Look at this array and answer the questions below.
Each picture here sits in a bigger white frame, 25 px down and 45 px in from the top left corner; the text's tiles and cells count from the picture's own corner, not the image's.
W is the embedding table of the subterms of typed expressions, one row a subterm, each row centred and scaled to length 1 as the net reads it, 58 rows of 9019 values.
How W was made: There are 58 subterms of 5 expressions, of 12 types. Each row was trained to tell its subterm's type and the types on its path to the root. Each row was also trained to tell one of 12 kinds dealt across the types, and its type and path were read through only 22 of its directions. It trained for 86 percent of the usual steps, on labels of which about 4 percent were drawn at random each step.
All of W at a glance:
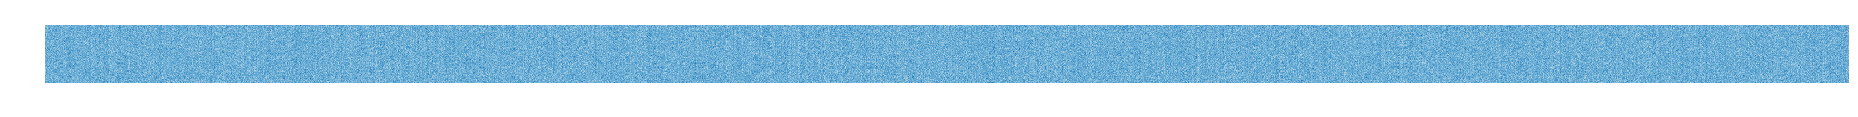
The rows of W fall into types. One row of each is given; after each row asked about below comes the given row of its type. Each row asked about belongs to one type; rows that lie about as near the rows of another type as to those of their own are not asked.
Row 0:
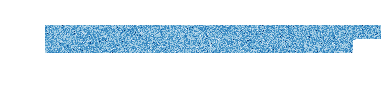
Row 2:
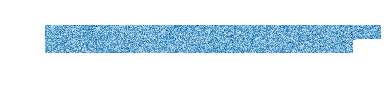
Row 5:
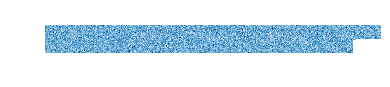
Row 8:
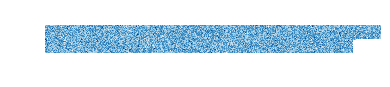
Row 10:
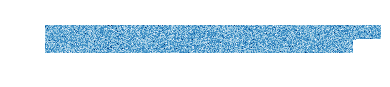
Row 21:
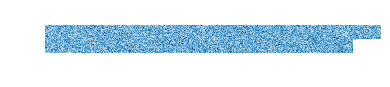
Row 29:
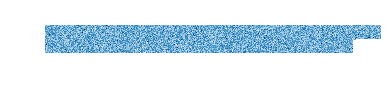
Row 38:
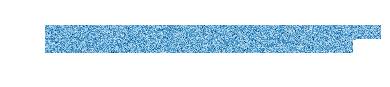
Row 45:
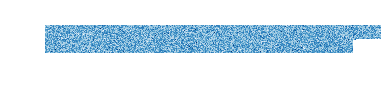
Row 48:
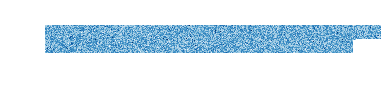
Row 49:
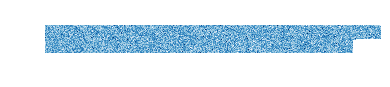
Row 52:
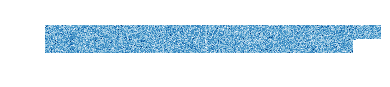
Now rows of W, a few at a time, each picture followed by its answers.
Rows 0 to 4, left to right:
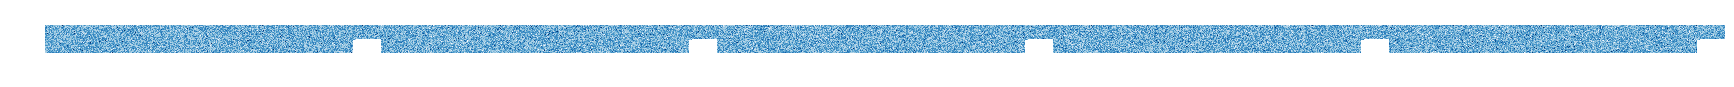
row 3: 2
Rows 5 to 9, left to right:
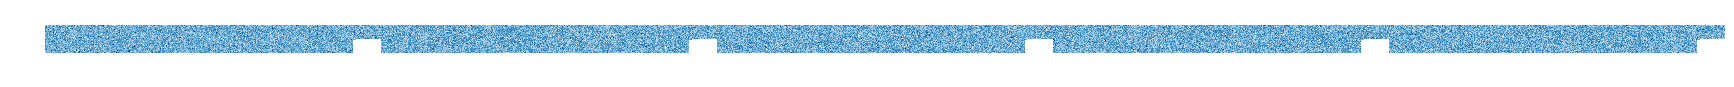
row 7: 2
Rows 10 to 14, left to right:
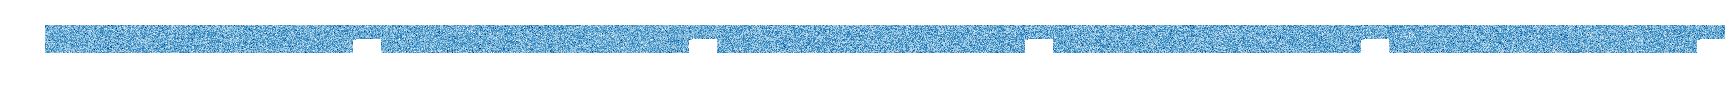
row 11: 5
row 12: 48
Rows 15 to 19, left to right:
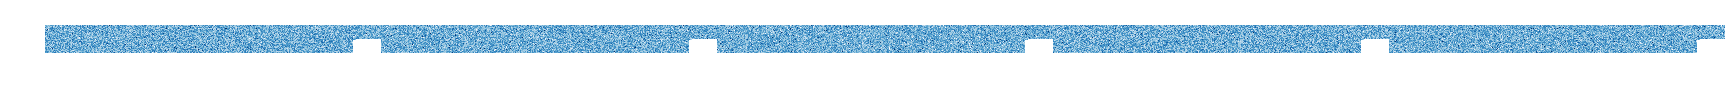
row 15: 45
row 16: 0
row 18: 45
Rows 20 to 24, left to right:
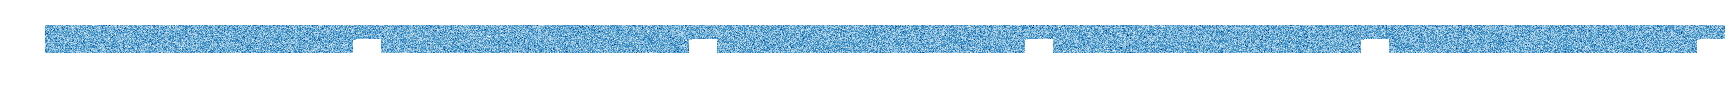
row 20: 2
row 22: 38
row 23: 10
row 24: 2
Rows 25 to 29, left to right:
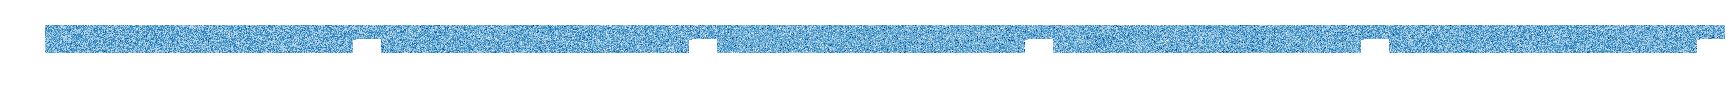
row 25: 48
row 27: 29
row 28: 0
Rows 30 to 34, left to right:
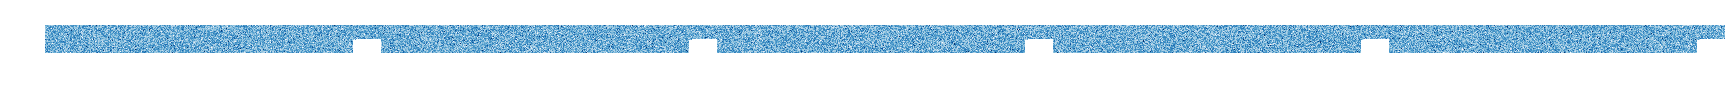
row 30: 10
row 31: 49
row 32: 48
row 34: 38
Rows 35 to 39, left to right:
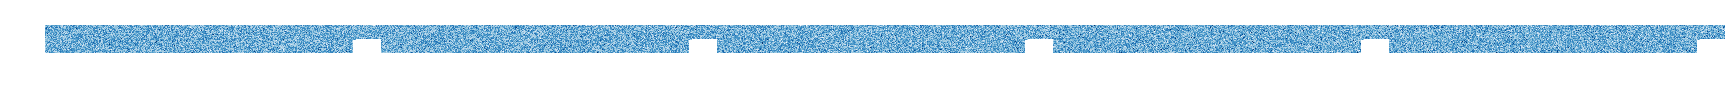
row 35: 48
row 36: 21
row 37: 38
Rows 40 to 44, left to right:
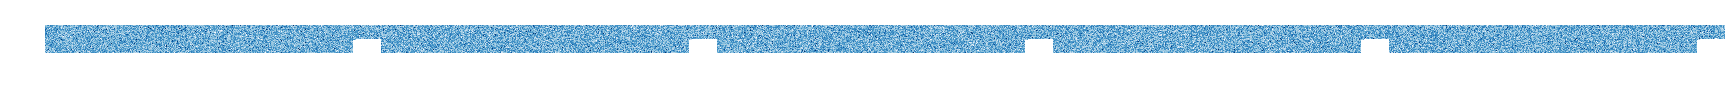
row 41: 38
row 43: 8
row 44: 0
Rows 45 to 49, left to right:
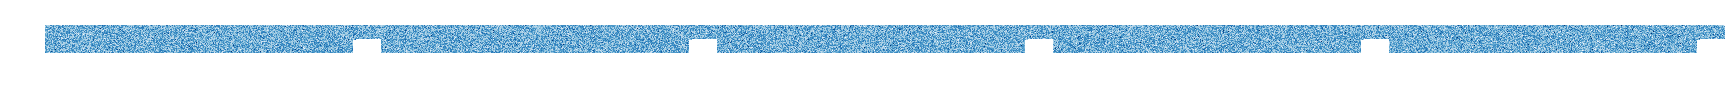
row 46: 21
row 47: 0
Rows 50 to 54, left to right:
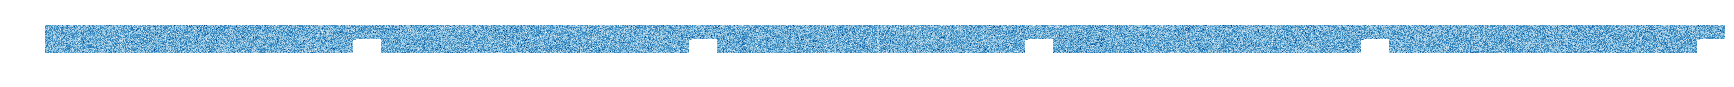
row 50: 52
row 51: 29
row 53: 45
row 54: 21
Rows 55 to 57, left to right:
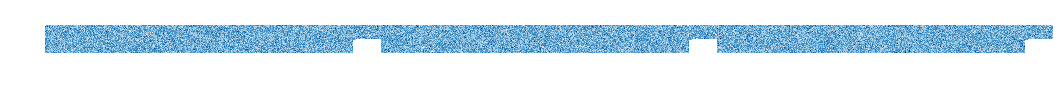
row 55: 5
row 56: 8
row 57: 21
